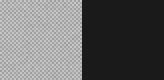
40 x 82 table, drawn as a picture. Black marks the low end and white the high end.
The table splits into one row of 2 panels. Panel 1,1: high, checkered. Panel 1,2: very low, flat.
